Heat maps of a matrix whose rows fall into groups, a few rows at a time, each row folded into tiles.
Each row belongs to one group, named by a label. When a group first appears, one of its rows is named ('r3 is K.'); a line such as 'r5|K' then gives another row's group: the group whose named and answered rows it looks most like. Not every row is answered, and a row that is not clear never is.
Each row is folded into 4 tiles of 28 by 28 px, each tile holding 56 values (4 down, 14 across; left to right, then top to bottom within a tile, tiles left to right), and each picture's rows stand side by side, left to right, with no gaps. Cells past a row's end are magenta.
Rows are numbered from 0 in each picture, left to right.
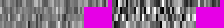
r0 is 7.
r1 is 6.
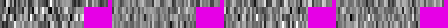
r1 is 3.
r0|6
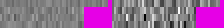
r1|3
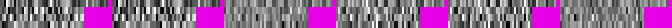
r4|3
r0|6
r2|3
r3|3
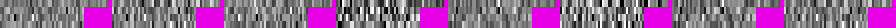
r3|6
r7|7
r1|7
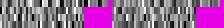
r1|3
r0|3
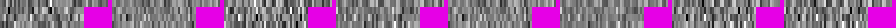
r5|7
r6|7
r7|7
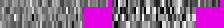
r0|3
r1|6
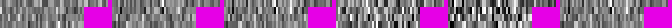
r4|6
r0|7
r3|3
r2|6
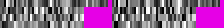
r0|6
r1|6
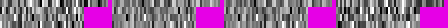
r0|3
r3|6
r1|7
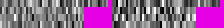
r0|3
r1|6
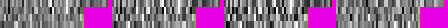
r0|6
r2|6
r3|7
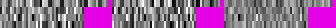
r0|3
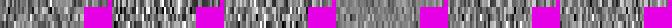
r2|3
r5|7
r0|6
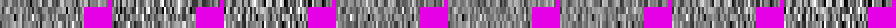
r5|3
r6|3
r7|3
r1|6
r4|7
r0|7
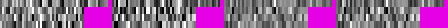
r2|6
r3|6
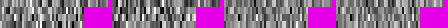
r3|7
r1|6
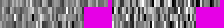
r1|3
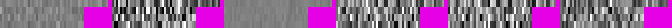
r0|7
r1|6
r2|7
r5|6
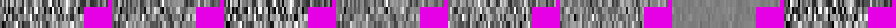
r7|6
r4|3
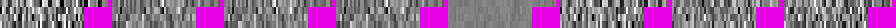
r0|3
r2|6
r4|7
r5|3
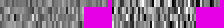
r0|7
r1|3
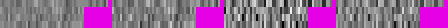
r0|7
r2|3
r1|7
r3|3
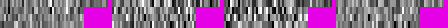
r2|6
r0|6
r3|3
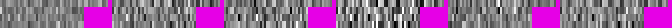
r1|3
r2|7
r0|7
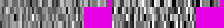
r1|3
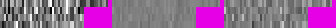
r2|7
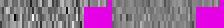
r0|7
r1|7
